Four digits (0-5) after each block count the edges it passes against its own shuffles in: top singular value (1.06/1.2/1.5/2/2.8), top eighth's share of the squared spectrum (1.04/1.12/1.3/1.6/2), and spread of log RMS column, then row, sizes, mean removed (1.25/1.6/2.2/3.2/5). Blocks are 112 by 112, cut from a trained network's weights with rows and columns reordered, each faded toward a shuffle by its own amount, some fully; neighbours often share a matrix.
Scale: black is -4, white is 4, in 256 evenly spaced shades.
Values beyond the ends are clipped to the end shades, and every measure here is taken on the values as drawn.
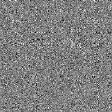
3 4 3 2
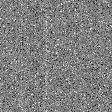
1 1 0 0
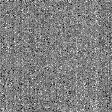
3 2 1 1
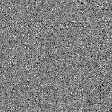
3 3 2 1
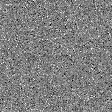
0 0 0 0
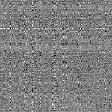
3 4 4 2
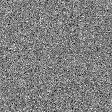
0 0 0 0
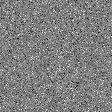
0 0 0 0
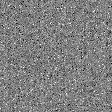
1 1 0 0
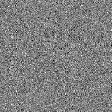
4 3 2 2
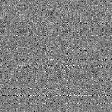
4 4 2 3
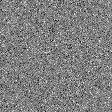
0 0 0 0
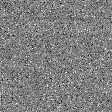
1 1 0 0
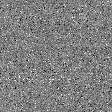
1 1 1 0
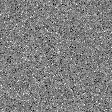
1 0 0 0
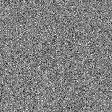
3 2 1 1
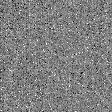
2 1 0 1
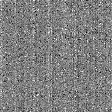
3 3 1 2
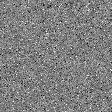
0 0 0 0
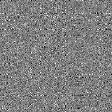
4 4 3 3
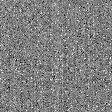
2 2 0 1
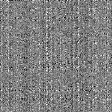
4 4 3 3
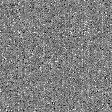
2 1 0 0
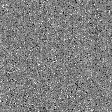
1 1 0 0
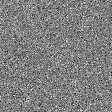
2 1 0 0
